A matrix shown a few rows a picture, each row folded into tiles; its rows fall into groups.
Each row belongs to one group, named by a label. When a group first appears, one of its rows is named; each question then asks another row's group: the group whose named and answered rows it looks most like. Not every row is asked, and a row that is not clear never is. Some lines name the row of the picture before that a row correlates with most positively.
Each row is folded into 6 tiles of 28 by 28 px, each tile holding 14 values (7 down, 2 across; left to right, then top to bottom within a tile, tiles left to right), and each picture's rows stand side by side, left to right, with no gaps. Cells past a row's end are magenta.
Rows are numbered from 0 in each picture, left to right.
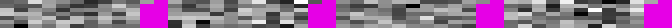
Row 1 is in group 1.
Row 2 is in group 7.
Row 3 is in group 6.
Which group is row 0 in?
7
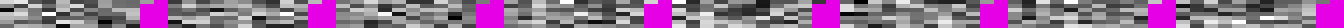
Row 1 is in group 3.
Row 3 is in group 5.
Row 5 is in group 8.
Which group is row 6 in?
5
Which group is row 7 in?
7
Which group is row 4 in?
7
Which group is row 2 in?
8
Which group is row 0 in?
6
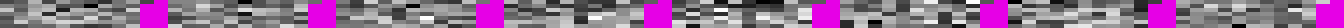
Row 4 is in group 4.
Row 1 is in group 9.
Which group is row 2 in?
7
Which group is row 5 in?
1
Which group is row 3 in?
4
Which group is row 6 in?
8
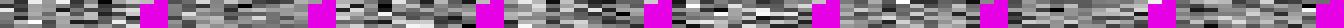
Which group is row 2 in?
6
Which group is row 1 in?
7
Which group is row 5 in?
8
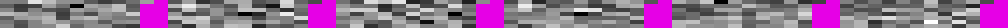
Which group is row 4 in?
4
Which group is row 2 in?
8
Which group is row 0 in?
7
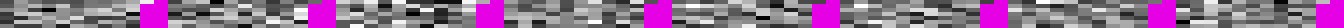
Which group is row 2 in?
6
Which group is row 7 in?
5
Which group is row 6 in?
8
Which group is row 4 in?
3
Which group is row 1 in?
4
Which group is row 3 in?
1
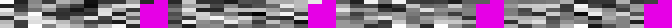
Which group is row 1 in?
9
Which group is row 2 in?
8
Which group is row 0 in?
7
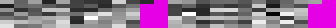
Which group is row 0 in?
4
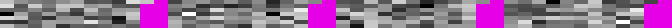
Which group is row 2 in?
7
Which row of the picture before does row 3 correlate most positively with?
1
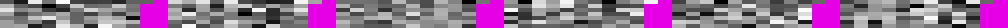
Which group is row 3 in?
5
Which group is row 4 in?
4
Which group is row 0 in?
8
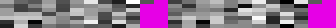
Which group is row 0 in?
1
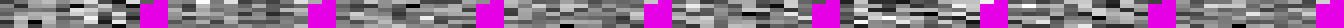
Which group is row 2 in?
7
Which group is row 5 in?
9
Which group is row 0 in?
1
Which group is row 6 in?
3
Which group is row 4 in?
3
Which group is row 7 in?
5
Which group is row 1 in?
5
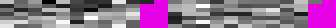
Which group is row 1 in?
9
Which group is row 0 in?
4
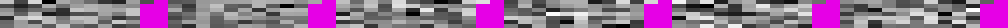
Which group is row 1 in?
5
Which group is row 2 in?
6
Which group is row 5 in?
1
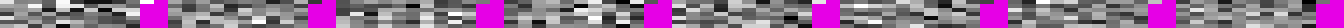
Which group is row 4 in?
6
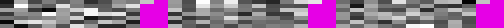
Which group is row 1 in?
5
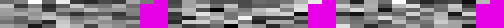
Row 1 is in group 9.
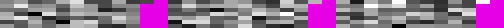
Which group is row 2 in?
5
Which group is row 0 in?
3
